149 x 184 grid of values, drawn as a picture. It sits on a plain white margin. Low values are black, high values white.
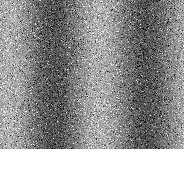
Stripes running up and down repeat 2 times from left to right. No row or column stands out. There is no seam.
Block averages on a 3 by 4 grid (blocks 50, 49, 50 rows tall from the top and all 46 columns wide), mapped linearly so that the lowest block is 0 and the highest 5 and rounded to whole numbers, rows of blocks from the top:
5 0 5 0 | 5 0 5 0 | 5 0 5 0
